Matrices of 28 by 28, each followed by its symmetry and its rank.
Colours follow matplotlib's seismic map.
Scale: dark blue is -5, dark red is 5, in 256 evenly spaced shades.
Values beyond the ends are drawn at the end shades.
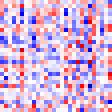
neither, rank five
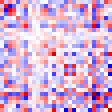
symmetric, rank three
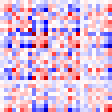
symmetric, rank three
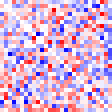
antisymmetric, full rank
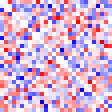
antisymmetric, full rank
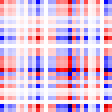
symmetric, rank one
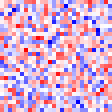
neither, full rank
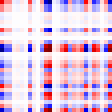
symmetric, rank one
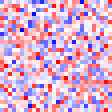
neither, full rank
